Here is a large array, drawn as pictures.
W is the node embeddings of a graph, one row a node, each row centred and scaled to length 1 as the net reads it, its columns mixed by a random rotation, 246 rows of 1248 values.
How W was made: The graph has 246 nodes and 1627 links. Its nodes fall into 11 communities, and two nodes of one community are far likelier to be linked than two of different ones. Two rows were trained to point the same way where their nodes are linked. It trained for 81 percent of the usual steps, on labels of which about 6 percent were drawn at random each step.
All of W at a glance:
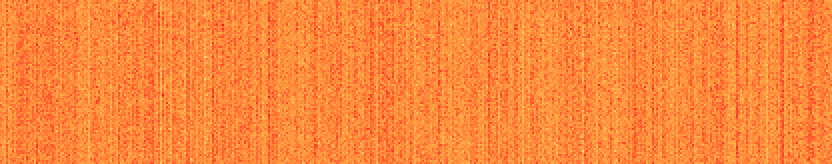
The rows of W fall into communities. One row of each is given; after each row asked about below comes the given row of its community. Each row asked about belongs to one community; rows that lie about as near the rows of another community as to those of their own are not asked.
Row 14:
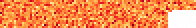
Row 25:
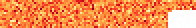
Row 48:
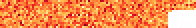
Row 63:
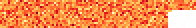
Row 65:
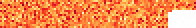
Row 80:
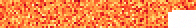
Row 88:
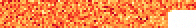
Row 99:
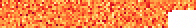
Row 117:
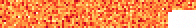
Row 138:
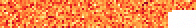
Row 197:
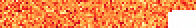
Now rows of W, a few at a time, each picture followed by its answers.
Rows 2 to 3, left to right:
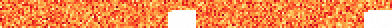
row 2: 138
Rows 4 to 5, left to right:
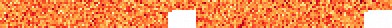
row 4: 65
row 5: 117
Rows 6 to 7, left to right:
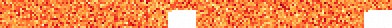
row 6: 197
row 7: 25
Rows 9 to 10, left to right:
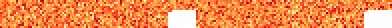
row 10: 80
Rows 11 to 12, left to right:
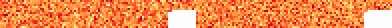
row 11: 99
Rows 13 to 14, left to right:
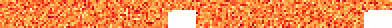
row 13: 25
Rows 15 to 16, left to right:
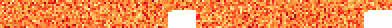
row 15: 65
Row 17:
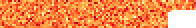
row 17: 88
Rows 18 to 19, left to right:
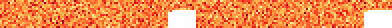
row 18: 117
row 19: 63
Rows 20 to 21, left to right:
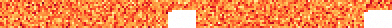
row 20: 99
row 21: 197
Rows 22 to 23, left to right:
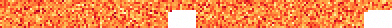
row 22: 14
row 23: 65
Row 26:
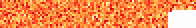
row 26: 99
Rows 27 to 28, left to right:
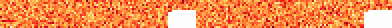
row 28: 25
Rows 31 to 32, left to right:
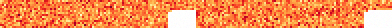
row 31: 48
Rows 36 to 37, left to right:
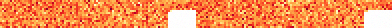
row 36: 65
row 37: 80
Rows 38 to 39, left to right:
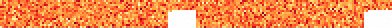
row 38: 80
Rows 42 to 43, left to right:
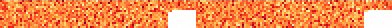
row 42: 14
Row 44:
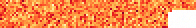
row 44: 80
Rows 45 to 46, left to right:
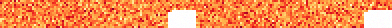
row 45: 65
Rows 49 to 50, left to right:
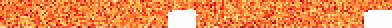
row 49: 63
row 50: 197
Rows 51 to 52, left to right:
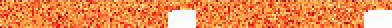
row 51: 88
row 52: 25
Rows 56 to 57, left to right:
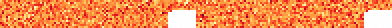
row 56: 88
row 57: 117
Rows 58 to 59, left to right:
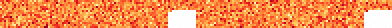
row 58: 117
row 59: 117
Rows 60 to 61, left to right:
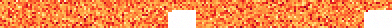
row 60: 14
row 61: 117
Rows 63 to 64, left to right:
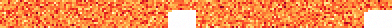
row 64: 25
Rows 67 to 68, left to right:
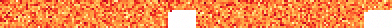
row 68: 88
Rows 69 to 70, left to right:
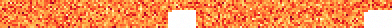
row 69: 65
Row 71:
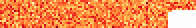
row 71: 197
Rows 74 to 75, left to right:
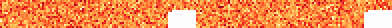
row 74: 25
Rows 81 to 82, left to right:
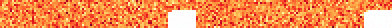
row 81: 25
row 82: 138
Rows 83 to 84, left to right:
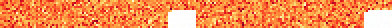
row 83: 80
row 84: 117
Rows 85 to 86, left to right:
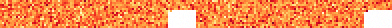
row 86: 117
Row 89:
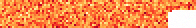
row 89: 88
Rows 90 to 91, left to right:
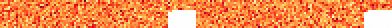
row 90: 63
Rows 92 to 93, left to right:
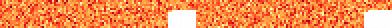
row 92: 88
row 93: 25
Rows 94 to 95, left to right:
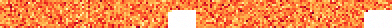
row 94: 48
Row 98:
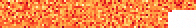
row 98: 14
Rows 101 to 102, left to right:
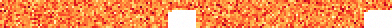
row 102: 65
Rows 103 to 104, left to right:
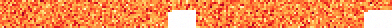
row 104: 14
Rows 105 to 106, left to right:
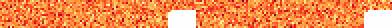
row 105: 138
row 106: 63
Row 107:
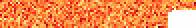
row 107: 65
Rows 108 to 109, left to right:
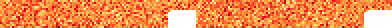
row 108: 138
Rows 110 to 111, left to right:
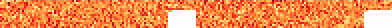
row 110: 63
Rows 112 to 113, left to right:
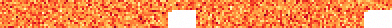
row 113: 88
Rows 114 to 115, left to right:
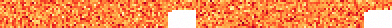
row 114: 65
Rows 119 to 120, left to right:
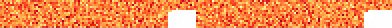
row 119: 117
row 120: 14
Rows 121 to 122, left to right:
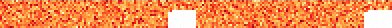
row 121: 14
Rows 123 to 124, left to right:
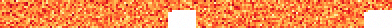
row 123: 14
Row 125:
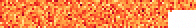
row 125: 88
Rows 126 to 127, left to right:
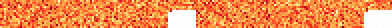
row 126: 14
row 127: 197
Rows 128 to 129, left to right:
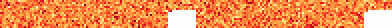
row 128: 14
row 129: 88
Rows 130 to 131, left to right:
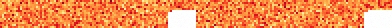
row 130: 197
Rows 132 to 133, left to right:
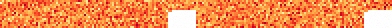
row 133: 197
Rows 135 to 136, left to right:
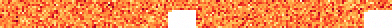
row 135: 63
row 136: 80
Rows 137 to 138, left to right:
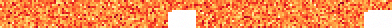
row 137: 48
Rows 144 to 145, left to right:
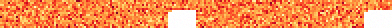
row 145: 80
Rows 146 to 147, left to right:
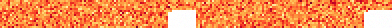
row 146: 63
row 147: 117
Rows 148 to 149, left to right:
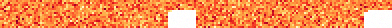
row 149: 138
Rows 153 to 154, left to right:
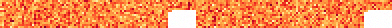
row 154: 138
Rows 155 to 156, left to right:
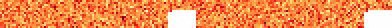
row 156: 80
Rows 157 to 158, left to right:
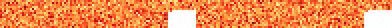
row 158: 14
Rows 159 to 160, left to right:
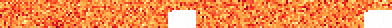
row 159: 88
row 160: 88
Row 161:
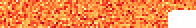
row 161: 63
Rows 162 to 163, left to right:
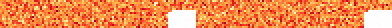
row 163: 14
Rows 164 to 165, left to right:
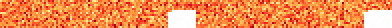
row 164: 65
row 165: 197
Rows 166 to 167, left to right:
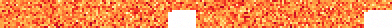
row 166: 117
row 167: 63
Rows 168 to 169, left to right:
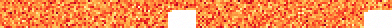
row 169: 88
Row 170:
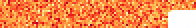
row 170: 63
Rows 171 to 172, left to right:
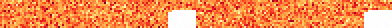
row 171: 117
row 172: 63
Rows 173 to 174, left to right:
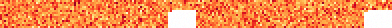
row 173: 117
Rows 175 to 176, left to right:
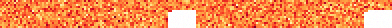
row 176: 63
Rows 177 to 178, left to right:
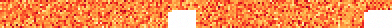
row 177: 63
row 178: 197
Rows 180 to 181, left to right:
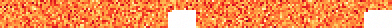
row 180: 65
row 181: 14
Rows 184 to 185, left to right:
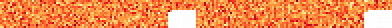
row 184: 65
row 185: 25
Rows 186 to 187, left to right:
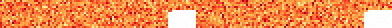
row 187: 63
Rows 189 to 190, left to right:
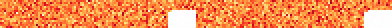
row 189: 80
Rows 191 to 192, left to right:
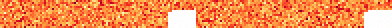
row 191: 65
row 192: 138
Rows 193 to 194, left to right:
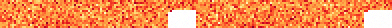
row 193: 117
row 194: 197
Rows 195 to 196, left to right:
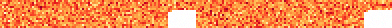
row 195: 65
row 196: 65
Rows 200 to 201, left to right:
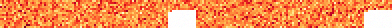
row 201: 80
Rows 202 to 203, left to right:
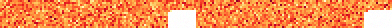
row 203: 14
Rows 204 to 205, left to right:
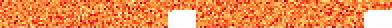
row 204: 25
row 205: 65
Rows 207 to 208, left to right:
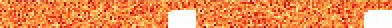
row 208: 138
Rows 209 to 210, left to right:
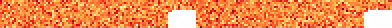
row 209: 14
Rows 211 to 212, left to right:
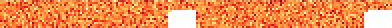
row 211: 63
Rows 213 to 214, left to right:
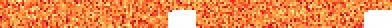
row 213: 117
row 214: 48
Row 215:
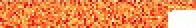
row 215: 14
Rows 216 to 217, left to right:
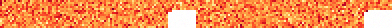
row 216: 99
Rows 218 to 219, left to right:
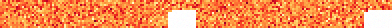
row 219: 80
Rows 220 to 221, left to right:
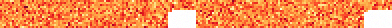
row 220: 25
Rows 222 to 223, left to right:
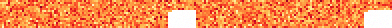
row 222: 63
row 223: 138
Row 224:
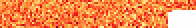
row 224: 197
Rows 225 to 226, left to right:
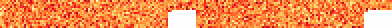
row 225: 65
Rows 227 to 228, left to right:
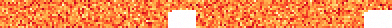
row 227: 25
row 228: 63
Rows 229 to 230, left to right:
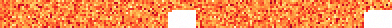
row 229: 117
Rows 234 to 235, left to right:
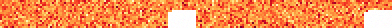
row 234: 80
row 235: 117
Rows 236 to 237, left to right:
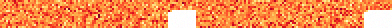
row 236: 99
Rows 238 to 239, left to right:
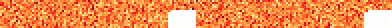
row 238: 25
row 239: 14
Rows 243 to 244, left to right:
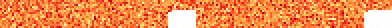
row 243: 99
